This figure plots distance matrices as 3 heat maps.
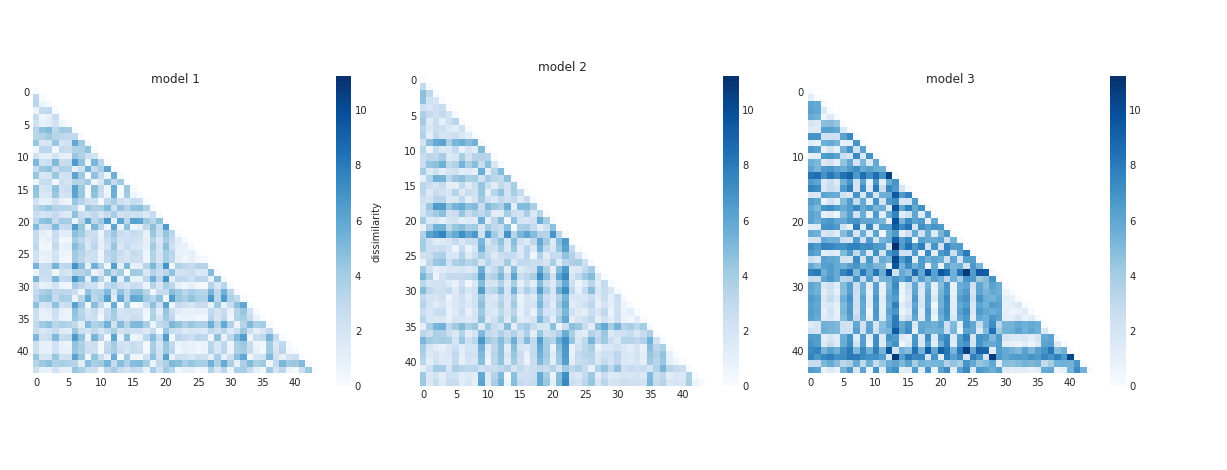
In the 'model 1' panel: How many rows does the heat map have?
44
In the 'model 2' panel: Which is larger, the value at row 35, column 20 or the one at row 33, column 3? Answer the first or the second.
the first
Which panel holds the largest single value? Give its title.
model 3
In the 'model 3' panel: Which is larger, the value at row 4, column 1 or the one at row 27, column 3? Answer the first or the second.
the second
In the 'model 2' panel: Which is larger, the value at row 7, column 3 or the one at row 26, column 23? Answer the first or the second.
the second
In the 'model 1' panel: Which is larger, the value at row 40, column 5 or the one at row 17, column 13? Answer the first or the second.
the second
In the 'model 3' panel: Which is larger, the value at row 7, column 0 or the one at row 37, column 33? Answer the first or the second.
the first
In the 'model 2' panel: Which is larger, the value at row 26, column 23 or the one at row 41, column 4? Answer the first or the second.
the first
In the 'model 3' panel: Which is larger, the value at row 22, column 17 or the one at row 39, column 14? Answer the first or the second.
the first
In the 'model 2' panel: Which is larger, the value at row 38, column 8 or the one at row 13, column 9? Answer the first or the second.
the second
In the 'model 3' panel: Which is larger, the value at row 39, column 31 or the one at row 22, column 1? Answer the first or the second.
the second
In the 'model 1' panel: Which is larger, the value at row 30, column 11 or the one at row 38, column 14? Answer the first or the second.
the second
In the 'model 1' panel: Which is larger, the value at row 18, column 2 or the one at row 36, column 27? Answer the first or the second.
the second
